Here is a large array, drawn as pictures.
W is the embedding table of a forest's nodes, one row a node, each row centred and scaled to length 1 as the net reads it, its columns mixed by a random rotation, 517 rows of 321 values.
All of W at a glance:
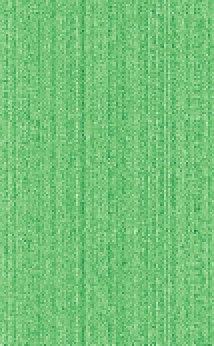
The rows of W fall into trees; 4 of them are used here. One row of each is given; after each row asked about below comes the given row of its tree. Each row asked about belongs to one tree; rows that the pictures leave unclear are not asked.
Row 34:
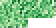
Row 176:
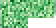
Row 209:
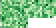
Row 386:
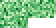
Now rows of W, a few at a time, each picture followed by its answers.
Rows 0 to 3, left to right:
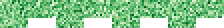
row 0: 34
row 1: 176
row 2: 386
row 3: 386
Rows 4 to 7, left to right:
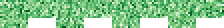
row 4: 34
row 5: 176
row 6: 34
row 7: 209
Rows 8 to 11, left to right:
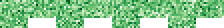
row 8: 209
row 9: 176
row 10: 176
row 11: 386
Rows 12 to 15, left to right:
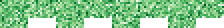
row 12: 209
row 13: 209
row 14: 386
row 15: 209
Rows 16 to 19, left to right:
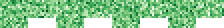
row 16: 176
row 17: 176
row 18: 209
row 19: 209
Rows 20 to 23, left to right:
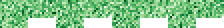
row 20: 209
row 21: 176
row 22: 176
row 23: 209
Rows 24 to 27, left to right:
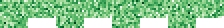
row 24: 386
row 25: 176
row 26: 176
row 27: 34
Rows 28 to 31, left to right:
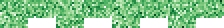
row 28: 386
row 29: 386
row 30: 386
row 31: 386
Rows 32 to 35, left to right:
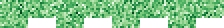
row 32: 34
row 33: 34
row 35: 386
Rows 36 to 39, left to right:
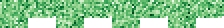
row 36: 209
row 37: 386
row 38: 34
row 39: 34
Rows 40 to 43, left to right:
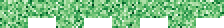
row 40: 386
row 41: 209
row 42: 34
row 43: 209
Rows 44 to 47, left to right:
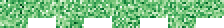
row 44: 34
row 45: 386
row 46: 176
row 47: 386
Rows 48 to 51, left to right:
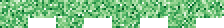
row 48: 209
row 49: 386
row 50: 34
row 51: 34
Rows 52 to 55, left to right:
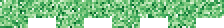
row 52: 34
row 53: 386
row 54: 34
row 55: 209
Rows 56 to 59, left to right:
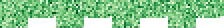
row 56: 209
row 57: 34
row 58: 209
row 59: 34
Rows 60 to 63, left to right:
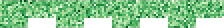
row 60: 176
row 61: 209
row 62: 386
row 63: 34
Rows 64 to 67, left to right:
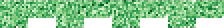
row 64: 386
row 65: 209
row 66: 176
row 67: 386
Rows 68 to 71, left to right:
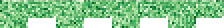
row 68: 386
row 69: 386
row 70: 386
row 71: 386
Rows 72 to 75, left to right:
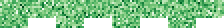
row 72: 34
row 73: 386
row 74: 176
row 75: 176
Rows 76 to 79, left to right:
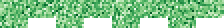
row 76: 209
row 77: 386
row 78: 386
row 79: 176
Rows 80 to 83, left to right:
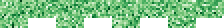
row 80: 209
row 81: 34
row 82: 386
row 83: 386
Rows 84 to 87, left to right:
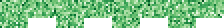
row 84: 209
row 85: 209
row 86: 209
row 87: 176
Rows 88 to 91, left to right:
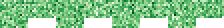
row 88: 386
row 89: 209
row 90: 34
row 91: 386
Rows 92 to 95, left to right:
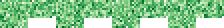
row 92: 209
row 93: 209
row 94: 34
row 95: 34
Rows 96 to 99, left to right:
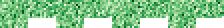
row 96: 209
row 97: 34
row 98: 209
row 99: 209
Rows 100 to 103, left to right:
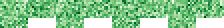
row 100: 386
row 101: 209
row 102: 176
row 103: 34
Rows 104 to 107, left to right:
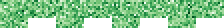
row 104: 209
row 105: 386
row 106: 386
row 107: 34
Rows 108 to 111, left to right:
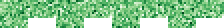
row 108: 209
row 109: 176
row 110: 176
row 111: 176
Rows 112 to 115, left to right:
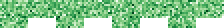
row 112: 386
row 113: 209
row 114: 34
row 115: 176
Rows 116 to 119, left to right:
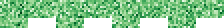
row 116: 34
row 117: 386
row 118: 386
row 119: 209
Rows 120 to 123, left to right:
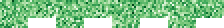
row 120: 176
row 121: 176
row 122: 34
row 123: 386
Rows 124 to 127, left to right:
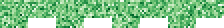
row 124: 386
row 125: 34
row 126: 386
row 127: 209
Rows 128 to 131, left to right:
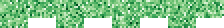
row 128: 209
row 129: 34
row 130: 386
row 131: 34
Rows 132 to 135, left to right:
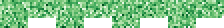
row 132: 176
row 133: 176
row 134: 209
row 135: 209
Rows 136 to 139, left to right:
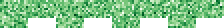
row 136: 386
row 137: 386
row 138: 209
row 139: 34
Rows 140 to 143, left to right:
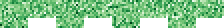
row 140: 176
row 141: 34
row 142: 176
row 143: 386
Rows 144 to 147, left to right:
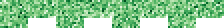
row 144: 34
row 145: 176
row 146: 176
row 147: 209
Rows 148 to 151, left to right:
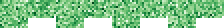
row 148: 386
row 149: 386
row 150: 176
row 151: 386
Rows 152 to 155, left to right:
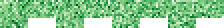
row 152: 34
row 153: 34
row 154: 386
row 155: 386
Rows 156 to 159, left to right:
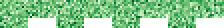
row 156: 386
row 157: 176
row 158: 176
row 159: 176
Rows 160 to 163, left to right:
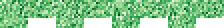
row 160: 34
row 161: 34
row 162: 386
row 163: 386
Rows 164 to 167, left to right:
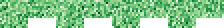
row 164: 386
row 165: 209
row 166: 176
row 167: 176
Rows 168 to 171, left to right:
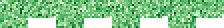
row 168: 34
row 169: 34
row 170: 34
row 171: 176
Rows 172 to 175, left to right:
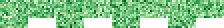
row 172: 386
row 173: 176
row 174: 176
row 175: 34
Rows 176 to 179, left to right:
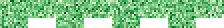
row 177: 34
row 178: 176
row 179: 176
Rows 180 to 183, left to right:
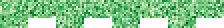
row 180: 209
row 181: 386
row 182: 209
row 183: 386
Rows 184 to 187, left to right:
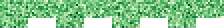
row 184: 386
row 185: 34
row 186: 386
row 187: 34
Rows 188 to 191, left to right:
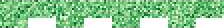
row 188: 209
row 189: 386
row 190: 386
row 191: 386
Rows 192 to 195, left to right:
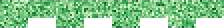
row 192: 386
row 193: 34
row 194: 176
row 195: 386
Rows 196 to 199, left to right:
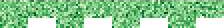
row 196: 386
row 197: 34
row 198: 209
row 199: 386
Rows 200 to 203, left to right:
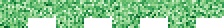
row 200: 176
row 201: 386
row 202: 386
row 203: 386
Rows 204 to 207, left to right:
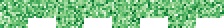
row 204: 386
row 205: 209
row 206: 209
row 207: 209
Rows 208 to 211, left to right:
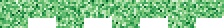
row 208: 209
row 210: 386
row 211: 386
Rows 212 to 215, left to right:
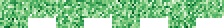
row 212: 176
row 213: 176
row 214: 34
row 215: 34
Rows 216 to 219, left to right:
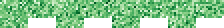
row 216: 34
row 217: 209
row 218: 386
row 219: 386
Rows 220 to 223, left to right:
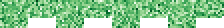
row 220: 209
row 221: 209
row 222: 176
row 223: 386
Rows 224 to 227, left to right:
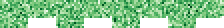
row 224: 34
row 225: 176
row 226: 209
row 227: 34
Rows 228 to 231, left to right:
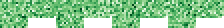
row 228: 386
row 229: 176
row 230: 34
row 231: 34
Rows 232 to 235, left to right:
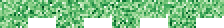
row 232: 209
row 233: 176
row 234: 176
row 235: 176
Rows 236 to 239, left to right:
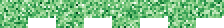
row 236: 386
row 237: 34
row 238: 209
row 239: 209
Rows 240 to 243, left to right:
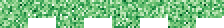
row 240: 34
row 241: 386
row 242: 176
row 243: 209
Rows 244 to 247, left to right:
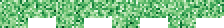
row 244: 209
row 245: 209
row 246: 386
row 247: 209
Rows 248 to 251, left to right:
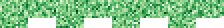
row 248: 209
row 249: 34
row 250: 209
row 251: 209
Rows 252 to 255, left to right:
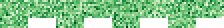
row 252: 386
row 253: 386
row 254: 176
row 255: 34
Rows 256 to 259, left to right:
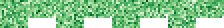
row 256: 176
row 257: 386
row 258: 176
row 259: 386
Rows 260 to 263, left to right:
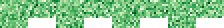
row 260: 209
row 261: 386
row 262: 209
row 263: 386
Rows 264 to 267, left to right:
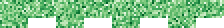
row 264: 34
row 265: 209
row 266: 386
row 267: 34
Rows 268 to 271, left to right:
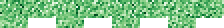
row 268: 34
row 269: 34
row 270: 34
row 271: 386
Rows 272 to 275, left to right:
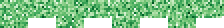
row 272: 386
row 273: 34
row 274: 386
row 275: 34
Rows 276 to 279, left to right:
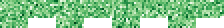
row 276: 209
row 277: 386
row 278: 176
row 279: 209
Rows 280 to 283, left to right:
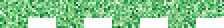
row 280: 386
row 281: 34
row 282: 34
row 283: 34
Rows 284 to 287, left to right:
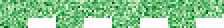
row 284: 176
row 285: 386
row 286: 386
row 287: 176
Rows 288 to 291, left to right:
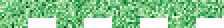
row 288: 209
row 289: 34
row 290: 176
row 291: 386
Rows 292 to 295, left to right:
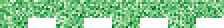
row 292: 386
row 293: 386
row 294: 386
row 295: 386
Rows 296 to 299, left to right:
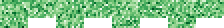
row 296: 176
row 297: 209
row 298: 386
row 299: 386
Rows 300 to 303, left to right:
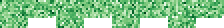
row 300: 209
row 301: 176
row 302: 34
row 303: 386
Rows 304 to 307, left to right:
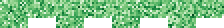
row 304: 34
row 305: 386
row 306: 386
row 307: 386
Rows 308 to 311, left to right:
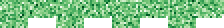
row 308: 209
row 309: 209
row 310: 386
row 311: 176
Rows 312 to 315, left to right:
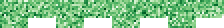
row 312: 386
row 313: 386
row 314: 209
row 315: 176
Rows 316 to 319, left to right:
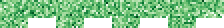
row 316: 209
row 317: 209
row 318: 386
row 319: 176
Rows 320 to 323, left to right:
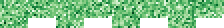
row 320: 386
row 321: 209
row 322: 34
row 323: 176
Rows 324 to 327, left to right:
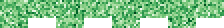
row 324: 386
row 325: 34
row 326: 209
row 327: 209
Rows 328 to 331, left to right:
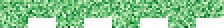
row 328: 386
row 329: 209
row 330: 386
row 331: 34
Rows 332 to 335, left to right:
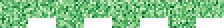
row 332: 209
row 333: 34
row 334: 209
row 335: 176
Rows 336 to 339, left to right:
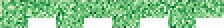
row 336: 176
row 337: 386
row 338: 209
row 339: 176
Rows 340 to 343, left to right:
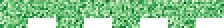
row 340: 386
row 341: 209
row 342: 34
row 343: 386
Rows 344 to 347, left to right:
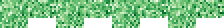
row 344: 209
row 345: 209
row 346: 209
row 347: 209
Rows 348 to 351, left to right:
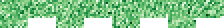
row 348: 209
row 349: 209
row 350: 176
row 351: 34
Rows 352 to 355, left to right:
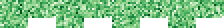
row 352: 34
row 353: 34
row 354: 386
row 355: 176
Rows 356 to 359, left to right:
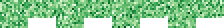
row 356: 209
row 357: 386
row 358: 209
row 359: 34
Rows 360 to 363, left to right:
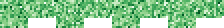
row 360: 34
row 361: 209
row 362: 34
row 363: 209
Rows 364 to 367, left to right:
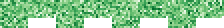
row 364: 176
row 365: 386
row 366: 386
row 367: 34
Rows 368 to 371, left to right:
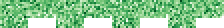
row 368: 176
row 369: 386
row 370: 176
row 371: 176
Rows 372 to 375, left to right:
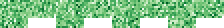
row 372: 176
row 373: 34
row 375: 386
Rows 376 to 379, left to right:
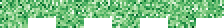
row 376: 34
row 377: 34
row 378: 386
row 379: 34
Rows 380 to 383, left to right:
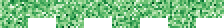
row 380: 176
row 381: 209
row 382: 386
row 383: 176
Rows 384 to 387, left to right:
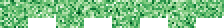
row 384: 176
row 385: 209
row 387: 386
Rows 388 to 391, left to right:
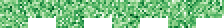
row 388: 34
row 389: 176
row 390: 386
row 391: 34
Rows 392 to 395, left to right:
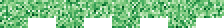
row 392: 386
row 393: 176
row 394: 34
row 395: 34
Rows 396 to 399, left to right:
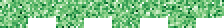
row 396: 34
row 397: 209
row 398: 34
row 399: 34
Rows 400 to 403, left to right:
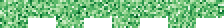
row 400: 386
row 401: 209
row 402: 386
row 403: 209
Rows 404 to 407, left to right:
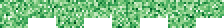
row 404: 386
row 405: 176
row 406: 176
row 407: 386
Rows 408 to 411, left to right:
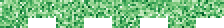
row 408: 34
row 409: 386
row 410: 176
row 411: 386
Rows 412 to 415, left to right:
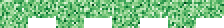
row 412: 386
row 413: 209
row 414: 209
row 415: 386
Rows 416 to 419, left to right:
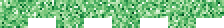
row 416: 34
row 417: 34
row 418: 34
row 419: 209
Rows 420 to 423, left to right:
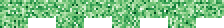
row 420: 386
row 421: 34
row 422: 209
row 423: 386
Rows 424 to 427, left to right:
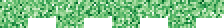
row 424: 34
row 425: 209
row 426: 209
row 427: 176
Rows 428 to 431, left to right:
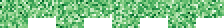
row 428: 34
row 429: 176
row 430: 386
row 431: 34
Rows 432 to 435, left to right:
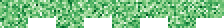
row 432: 209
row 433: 176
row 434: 386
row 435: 386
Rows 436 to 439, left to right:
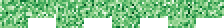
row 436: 176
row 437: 209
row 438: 34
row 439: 34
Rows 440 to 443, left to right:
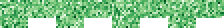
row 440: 176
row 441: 209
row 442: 386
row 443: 209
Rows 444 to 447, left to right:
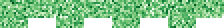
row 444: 176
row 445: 386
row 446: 209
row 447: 176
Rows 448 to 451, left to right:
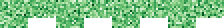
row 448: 386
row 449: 209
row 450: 209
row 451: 386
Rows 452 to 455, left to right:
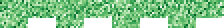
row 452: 386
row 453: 209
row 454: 386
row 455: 34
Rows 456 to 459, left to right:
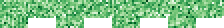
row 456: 386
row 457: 209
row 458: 176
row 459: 34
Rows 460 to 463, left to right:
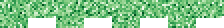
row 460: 34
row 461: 209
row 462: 209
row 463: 34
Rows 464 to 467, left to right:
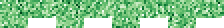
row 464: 34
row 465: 34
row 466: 176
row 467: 209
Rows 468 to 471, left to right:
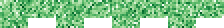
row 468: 34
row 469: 209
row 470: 209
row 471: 386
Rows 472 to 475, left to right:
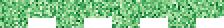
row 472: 209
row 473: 209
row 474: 386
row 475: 34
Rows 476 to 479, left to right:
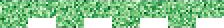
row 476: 209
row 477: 34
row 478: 386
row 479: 209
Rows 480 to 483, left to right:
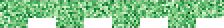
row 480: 386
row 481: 176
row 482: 209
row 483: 34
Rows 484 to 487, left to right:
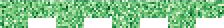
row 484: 176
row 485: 34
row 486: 386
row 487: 209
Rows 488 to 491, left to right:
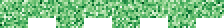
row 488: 386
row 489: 209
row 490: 176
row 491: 209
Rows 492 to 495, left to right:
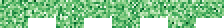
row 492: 176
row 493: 386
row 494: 34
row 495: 386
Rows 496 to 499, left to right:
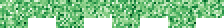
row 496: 386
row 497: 176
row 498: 34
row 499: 209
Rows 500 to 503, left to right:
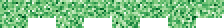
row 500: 386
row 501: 386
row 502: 386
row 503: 176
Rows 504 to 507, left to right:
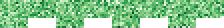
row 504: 386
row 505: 34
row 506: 34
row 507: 209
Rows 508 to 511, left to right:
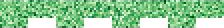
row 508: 386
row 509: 34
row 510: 386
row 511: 386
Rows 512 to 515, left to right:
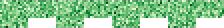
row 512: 34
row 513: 209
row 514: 176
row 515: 209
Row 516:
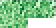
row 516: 34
